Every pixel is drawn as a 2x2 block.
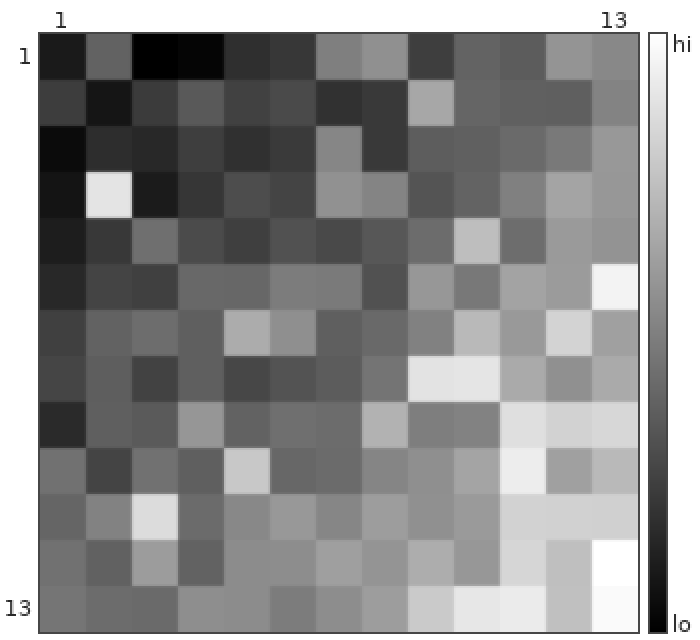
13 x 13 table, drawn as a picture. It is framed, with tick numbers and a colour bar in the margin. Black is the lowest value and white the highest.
Neither half mirrors the other. Overall the values sit about 50% of the way up the scale. The bottom right is the ninth with the highest average. The top left is the ninth with the lowest average. The field climbs toward the bottom right. No regular stripes run through it.
